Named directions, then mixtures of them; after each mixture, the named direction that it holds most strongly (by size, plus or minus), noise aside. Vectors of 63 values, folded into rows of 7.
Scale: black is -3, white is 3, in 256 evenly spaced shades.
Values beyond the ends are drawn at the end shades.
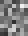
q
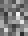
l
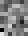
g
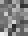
q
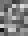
q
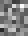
q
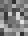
l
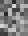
q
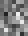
l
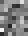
g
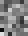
g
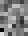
g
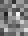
l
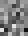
l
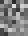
q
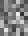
l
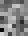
g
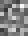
q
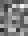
q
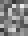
q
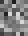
l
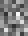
l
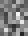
l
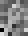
g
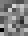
g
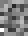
g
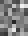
q
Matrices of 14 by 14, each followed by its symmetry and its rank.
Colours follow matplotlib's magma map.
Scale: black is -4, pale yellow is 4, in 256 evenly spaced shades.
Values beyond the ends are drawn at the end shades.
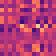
neither, rank two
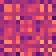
symmetric, rank two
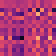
neither, rank two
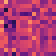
neither, rank three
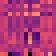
neither, rank two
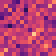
symmetric, full rank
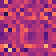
neither, rank three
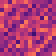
symmetric, full rank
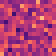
neither, full rank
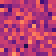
neither, full rank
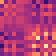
symmetric, rank two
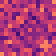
symmetric, full rank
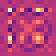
symmetric, rank two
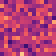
neither, full rank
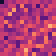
symmetric, full rank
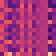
neither, rank two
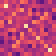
symmetric, full rank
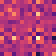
symmetric, rank two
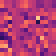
neither, rank three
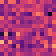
neither, rank three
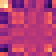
symmetric, rank two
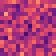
neither, full rank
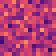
neither, full rank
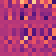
neither, rank two
